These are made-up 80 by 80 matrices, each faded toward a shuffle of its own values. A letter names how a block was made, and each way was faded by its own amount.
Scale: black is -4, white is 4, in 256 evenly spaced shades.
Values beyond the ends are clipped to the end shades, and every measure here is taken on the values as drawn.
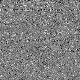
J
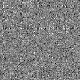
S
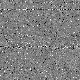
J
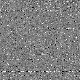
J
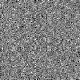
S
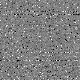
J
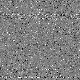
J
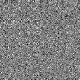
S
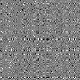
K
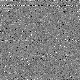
J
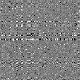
K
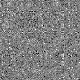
S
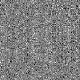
S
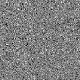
S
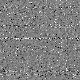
J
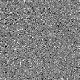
S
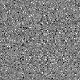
S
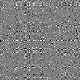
K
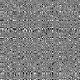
K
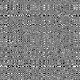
K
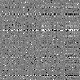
K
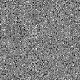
S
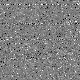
J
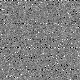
J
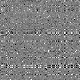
K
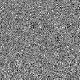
S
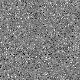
J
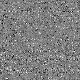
J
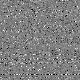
J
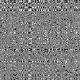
K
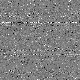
J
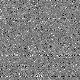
J
